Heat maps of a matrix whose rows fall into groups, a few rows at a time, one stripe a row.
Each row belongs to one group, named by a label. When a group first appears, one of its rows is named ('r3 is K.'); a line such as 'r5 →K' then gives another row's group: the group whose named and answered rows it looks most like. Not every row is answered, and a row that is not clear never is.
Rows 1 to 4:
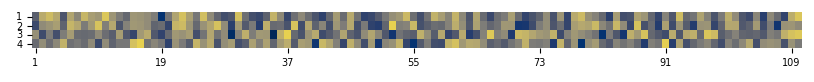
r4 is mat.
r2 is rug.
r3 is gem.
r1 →rug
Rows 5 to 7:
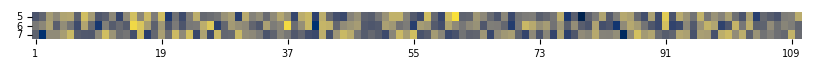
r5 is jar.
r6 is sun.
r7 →rug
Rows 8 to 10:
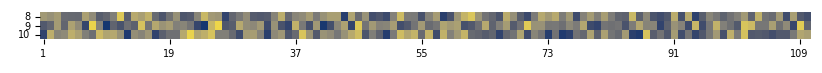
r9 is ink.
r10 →rug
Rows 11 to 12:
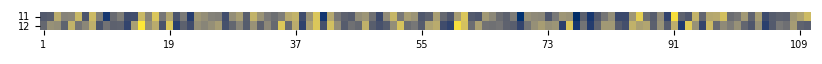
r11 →jar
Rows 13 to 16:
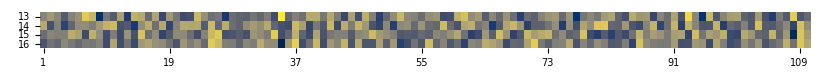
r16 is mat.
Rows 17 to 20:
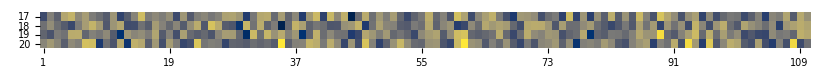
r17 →mat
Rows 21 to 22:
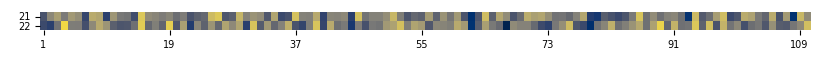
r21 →ink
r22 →jar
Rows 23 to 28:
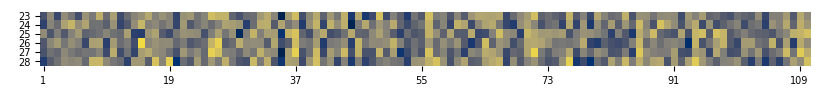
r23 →mat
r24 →mat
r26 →ink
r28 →jar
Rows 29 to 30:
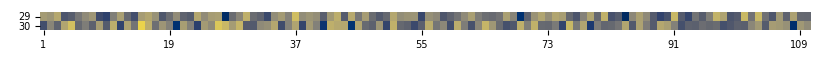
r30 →mat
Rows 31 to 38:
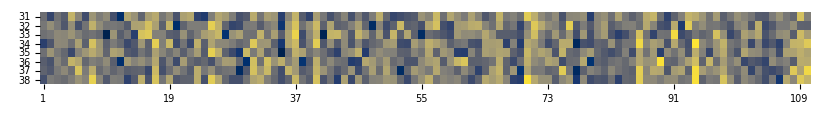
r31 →gem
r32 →sun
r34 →jar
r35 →ink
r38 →ink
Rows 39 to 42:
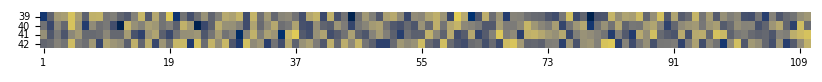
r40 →gem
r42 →rug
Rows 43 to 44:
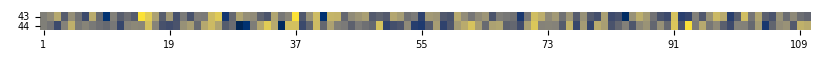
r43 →sun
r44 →mat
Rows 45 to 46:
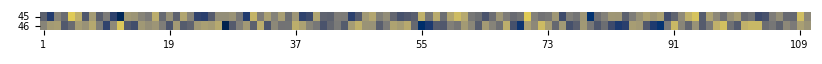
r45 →gem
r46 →ink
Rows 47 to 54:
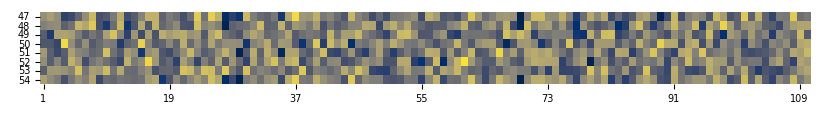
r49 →rug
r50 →mat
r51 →gem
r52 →gem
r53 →rug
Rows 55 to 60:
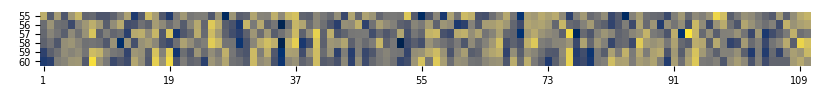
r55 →gem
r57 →sun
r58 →mat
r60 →jar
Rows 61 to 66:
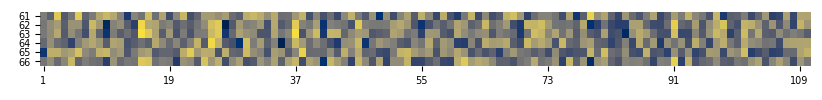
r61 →rug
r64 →ink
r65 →rug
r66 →mat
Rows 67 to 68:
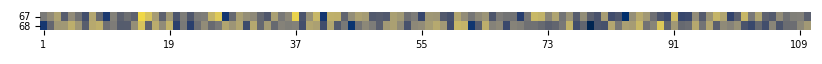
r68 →jar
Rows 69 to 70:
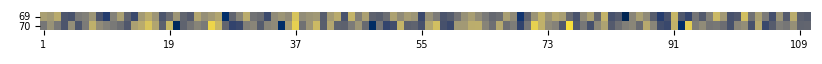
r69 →sun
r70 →sun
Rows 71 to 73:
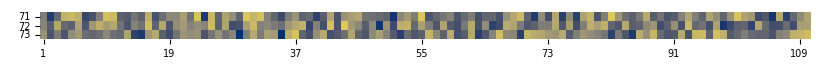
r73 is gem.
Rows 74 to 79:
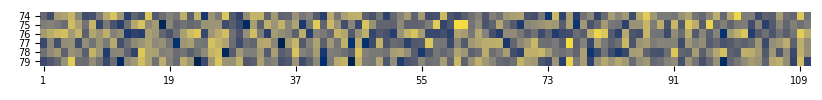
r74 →rug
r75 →sun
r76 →rug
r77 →mat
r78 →ink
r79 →mat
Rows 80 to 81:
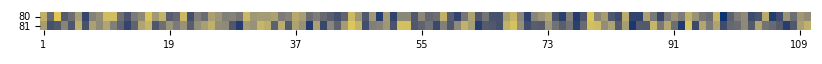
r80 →rug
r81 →rug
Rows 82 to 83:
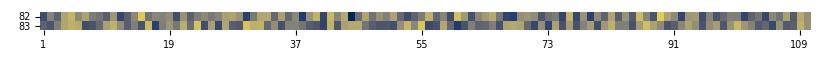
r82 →mat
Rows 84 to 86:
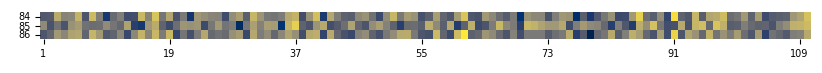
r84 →jar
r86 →jar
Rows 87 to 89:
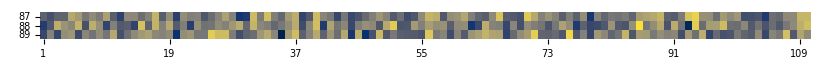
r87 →gem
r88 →jar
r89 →mat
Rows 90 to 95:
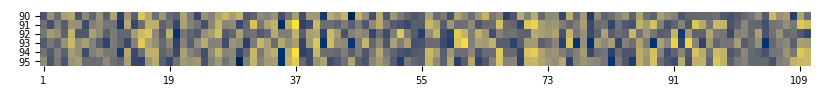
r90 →mat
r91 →gem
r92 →sun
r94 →gem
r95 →gem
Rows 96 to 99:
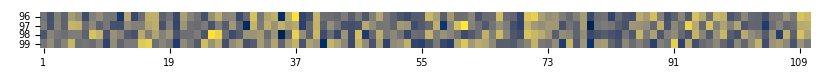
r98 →ink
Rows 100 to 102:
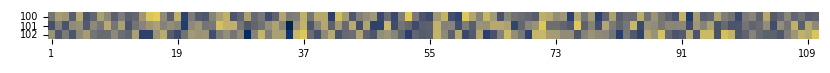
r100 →sun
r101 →mat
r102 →gem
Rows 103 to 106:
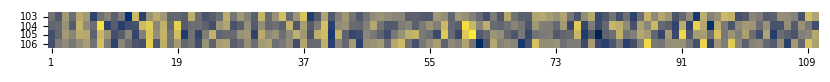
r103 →gem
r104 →sun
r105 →jar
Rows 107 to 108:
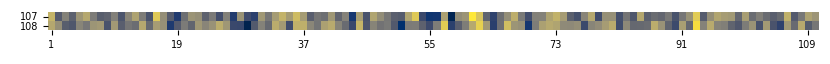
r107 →gem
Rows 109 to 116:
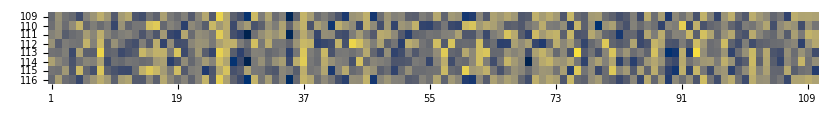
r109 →ink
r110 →mat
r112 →rug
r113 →sun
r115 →sun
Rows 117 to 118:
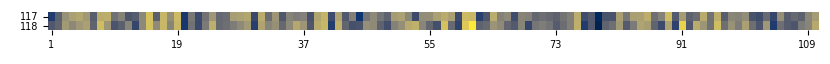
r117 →jar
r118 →jar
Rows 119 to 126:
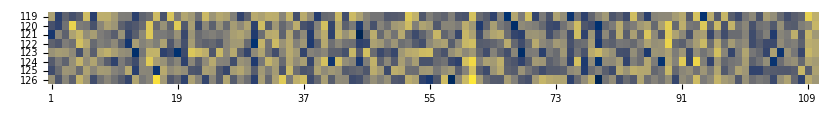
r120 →jar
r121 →mat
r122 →gem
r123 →rug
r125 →jar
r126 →gem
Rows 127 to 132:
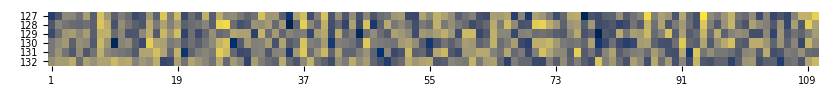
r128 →ink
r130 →ink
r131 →sun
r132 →rug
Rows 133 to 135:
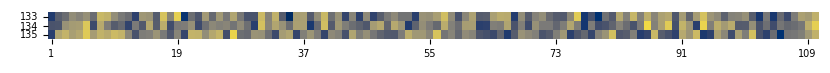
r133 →jar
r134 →jar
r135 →rug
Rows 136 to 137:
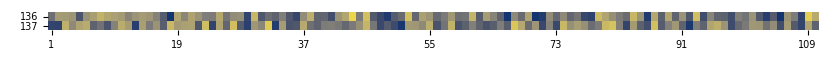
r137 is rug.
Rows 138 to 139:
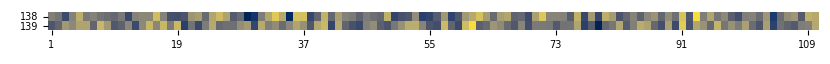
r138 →mat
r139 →jar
